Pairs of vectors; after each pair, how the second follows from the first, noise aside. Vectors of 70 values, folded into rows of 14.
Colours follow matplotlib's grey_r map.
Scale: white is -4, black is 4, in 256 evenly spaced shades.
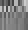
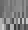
reversed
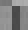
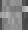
wrapped around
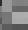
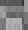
wrapped around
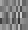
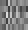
reversed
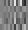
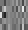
wrapped around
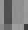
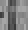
wrapped around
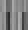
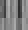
reversed
